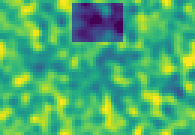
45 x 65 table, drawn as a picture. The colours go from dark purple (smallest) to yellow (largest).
Roughest part: top middle. Odd patch: lower, in the top middle. Ninth with the lowest average: top middle. Stripes: none.
